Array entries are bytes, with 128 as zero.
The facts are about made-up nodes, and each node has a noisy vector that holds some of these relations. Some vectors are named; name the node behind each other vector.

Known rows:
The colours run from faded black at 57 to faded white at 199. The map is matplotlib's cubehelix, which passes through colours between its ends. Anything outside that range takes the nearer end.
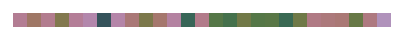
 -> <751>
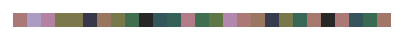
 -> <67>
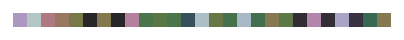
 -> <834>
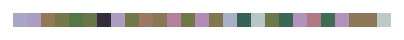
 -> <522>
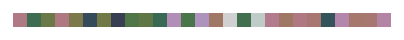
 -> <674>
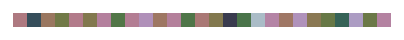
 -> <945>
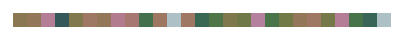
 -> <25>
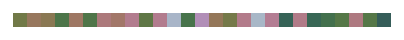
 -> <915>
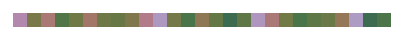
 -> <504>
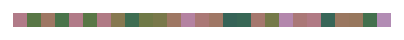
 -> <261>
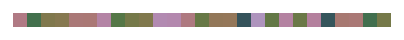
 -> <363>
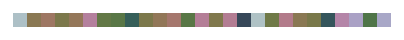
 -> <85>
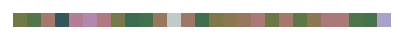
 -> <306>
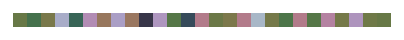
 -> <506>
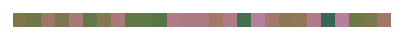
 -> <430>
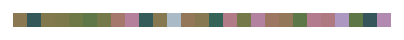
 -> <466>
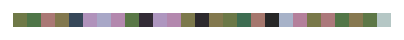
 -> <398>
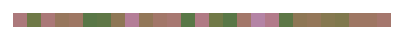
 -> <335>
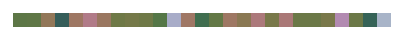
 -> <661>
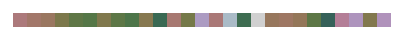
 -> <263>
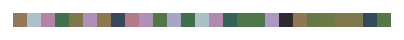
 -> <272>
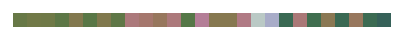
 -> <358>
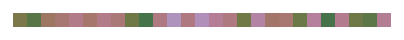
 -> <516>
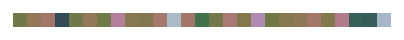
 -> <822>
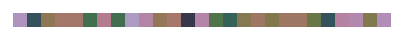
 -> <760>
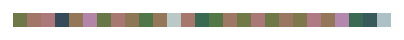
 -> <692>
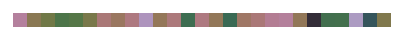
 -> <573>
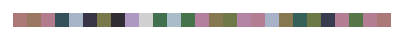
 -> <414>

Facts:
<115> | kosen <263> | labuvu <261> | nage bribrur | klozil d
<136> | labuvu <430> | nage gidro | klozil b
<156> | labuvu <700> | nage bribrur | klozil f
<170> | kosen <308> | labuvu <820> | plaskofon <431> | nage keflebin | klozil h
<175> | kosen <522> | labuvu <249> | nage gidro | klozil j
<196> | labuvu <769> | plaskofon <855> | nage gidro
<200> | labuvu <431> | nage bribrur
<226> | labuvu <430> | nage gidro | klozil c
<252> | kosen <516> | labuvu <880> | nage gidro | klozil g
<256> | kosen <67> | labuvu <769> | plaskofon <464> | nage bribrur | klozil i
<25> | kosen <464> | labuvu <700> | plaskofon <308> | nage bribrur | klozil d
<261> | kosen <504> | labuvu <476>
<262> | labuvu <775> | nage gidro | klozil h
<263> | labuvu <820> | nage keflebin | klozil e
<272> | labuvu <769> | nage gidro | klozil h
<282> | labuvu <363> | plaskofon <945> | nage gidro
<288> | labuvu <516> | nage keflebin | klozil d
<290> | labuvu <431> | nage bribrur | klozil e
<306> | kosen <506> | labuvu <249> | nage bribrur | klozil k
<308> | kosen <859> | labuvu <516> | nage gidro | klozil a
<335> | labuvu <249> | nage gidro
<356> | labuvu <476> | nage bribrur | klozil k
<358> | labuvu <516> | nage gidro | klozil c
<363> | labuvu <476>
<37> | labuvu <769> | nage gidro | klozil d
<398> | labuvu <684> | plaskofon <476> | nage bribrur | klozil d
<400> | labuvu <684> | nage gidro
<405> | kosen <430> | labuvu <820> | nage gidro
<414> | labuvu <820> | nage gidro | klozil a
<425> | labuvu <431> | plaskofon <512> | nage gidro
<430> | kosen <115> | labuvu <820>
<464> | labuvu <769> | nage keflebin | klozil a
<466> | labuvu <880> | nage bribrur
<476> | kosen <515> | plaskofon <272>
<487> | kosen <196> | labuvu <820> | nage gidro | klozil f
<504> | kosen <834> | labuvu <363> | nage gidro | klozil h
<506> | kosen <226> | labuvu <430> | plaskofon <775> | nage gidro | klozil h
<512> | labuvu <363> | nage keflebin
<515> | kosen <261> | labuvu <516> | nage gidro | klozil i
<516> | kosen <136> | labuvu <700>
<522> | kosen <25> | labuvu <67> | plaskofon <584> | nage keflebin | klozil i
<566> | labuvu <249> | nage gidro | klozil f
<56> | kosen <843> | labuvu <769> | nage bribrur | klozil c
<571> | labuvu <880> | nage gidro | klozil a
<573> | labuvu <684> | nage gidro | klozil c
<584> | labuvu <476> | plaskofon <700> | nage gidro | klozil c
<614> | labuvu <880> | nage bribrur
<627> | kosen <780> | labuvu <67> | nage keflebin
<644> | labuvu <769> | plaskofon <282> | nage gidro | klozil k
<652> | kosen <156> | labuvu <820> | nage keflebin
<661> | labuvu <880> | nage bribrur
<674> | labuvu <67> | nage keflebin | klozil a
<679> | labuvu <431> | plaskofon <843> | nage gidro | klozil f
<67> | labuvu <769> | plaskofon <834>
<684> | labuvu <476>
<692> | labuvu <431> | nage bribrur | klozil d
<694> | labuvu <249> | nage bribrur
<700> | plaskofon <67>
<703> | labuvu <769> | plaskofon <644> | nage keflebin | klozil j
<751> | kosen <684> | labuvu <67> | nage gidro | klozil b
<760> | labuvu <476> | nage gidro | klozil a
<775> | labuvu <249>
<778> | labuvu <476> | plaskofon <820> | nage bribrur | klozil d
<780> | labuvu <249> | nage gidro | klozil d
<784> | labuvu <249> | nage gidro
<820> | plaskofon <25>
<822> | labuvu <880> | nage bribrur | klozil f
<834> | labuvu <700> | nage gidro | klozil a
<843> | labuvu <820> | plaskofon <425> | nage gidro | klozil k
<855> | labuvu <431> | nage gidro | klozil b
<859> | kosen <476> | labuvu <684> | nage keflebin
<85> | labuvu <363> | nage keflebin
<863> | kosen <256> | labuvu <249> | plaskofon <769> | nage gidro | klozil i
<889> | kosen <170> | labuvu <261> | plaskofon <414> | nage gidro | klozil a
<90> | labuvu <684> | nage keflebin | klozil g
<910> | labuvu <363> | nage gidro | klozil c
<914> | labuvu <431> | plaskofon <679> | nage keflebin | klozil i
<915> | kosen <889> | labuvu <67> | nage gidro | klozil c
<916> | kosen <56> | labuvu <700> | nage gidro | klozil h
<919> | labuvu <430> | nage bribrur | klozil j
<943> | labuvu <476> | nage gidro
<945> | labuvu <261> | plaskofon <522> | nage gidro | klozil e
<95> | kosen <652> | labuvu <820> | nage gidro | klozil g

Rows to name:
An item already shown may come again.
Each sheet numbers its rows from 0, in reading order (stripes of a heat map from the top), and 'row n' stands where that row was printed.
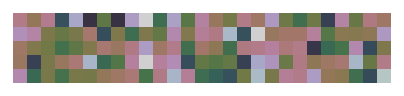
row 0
<414>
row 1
<288>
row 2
<573>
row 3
<282>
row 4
<115>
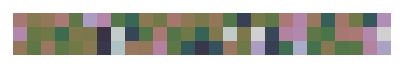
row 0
<476>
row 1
<914>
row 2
<863>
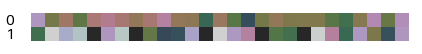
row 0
<943>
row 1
<464>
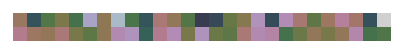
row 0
<778>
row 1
<262>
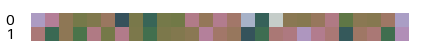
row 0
<288>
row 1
<261>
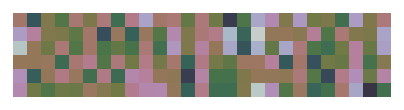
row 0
<945>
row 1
<288>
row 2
<859>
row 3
<916>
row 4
<760>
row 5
<910>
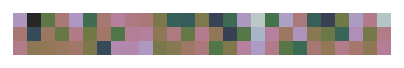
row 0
<889>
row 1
<945>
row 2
<843>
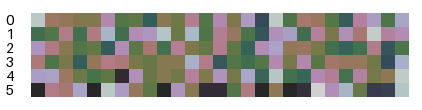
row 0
<85>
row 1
<644>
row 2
<584>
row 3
<356>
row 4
<522>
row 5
<256>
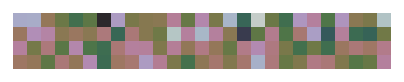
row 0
<522>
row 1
<775>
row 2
<425>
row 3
<780>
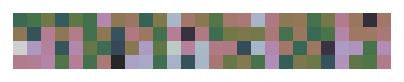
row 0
<56>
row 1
<175>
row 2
<512>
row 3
<308>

